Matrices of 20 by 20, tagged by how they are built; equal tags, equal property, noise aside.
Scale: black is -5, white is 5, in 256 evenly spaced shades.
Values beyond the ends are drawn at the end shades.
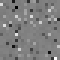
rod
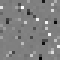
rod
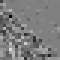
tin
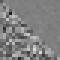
tin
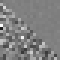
tin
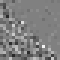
tin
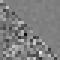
tin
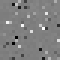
rod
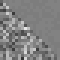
tin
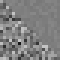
tin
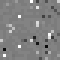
rod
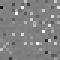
rod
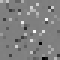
rod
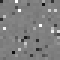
rod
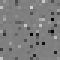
rod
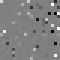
rod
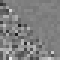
tin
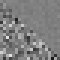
tin
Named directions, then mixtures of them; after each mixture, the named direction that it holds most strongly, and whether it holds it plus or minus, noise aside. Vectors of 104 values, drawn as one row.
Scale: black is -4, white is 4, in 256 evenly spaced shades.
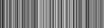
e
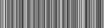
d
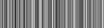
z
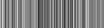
e, minus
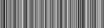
d, minus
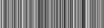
e, minus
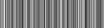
d, plus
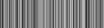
e, plus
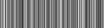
d, plus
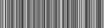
d, plus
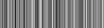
z, plus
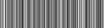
d, plus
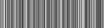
d, plus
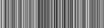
e, minus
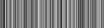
d, minus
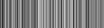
e, plus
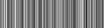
z, minus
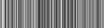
e, minus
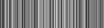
e, plus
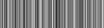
z, plus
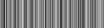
d, minus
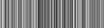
e, minus
